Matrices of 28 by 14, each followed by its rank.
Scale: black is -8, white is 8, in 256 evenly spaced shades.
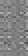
three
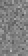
full rank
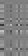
one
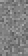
full rank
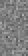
full rank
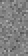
full rank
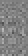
three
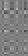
one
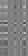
one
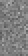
full rank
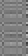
one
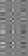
one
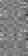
three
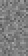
full rank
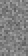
full rank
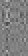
three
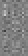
three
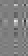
one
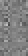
three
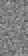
full rank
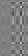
one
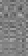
three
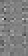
three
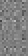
three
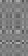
one
